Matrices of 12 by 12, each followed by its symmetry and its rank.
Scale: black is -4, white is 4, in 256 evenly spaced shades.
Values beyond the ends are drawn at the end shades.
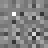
symmetric, rank two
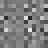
neither, rank two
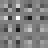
symmetric, rank one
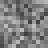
antisymmetric, full rank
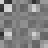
symmetric, rank two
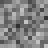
neither, full rank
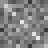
symmetric, full rank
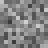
neither, full rank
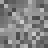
symmetric, full rank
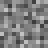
antisymmetric, full rank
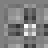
symmetric, rank one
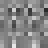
neither, rank two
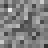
symmetric, full rank
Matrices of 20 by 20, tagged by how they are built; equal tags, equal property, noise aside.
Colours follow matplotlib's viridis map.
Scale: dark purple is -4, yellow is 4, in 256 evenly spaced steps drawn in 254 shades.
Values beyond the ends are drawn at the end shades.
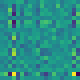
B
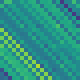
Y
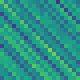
Y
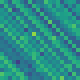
Y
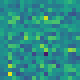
B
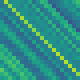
Y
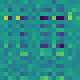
B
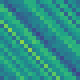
Y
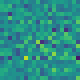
B
